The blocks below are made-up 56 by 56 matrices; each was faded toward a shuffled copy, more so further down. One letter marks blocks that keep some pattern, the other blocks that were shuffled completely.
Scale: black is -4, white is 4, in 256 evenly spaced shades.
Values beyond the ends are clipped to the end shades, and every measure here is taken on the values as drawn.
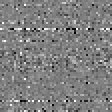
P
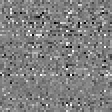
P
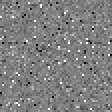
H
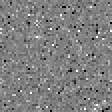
H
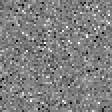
H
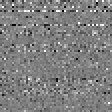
P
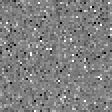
H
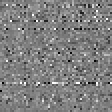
P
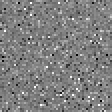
H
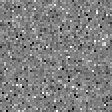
H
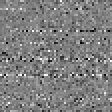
P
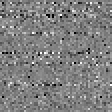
P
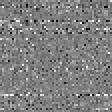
P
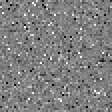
H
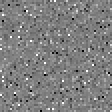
H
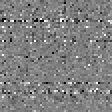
P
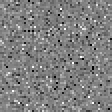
H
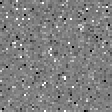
H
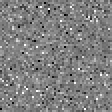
H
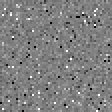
H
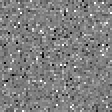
H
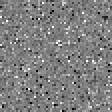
H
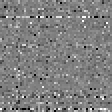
P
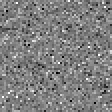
H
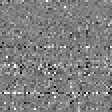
P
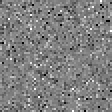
H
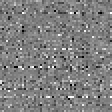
P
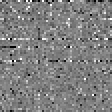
P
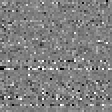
P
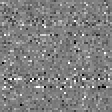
P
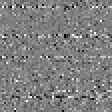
P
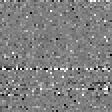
P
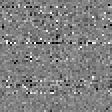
P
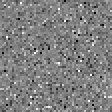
H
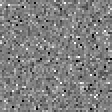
H
